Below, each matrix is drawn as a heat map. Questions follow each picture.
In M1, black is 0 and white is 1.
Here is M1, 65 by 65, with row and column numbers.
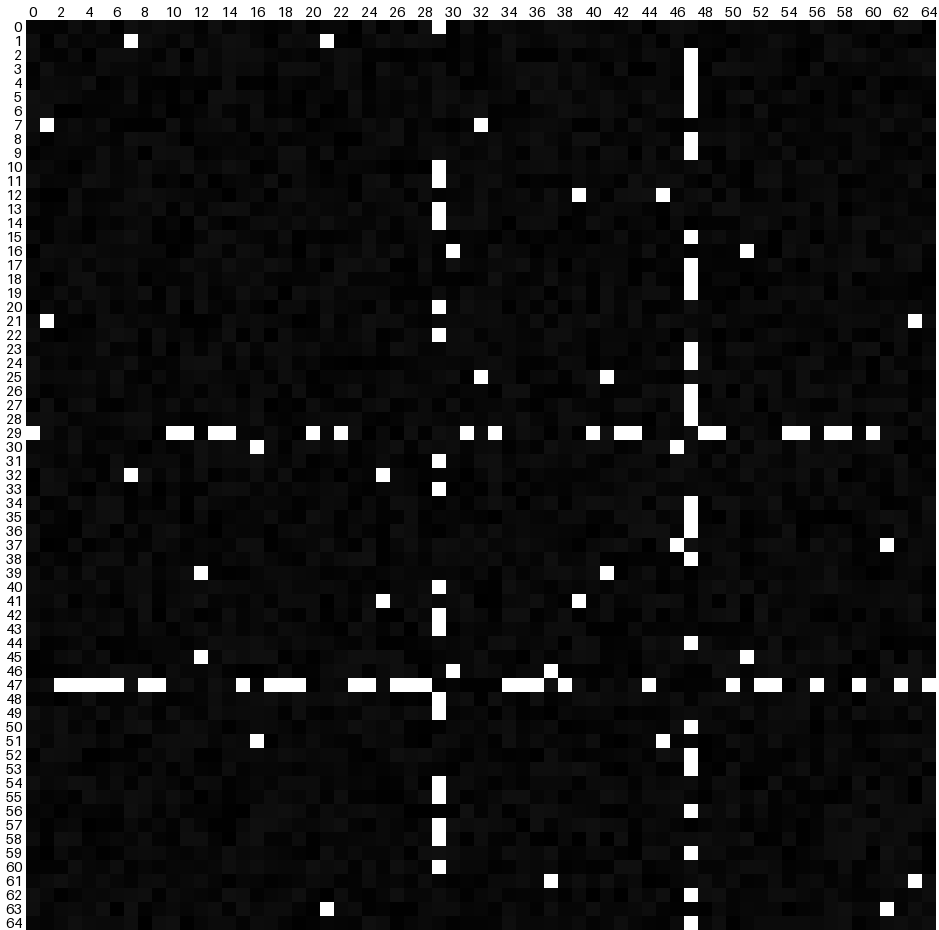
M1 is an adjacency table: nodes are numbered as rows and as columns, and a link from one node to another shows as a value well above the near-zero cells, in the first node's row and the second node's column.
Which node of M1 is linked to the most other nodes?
node 47
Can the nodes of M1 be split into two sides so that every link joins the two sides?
yes
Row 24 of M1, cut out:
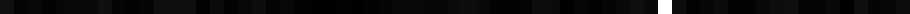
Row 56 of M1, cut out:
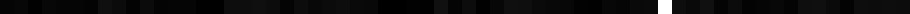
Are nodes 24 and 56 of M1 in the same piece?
yes
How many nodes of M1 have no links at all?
0
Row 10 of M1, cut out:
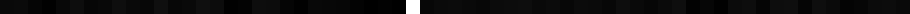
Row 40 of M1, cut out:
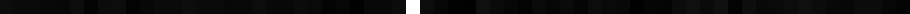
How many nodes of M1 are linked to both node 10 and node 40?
1
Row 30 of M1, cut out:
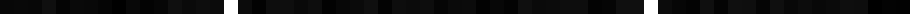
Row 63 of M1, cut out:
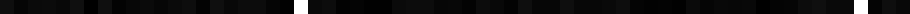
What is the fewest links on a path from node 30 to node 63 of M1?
4
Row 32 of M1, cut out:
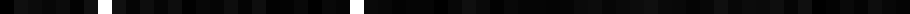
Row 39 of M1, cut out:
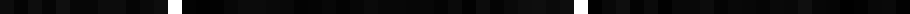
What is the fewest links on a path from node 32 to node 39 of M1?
3
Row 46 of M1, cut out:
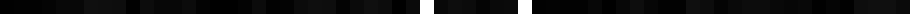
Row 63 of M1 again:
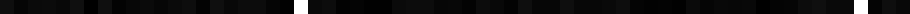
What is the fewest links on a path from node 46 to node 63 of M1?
3
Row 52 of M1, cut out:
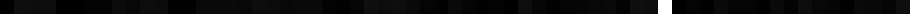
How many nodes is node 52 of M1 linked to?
1
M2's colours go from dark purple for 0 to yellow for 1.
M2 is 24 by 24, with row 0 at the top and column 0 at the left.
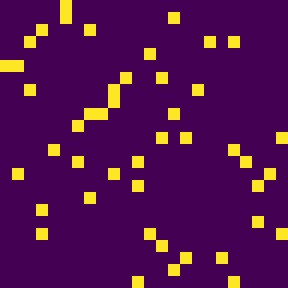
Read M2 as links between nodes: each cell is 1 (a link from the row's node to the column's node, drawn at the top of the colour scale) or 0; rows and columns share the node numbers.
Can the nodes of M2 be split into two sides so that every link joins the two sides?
yes
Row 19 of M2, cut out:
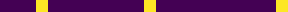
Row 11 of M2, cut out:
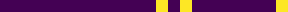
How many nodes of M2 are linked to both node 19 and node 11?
1
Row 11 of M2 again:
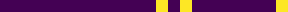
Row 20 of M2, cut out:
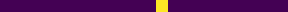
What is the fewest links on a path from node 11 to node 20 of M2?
2
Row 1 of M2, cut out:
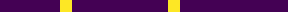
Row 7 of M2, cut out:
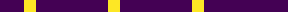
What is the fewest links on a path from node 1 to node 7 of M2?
3
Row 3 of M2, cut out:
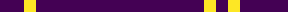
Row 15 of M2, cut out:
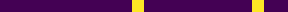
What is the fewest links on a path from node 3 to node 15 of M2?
4
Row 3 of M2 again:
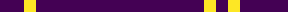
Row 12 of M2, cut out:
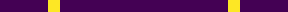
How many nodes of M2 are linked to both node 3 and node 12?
1
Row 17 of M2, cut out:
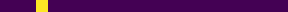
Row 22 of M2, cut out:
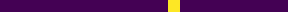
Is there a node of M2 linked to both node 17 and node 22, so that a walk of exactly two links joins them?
no
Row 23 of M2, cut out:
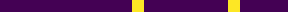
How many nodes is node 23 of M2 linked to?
2
